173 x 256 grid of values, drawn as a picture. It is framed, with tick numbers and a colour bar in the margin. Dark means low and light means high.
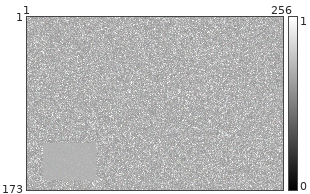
Calmest part: bottom left. Odd patch: calmer, in the bottom left. Average level on the scale: 70%. Odd rows or columns: none. Stripes: none. Mirror symmetry: none.
